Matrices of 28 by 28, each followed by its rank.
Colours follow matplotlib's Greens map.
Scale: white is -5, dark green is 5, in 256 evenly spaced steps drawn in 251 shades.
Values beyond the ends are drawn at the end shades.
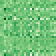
three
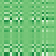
one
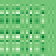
one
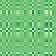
one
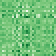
three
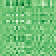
three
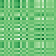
one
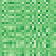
three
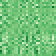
three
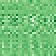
three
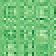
three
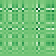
one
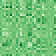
three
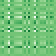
one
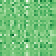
three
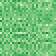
three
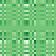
one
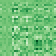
three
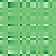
one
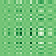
one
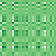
one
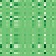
one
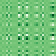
one
